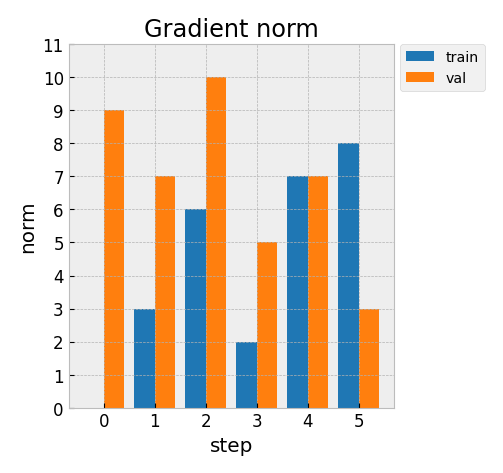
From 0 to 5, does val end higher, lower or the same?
lower
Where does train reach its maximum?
5
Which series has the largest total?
val
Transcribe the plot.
Title: Gradient norm
x-axis: step, ticks 0 1 2 3 4 5
y-axis: norm, ticks 0 1 2 3 4 5 6 7 8 9 10 11
Legend: train, val
Values:
train: 0 3 6 2 7 8
val: 9 7 10 5 7 3
